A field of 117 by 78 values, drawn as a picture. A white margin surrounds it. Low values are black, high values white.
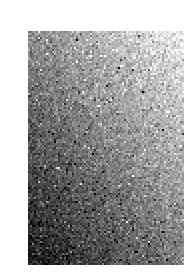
The field climbs toward the top right. No regular stripes run through it. No single row or column stands out from its neighbours. The histogram is bell-shaped. The top right is the ninth with the highest average.
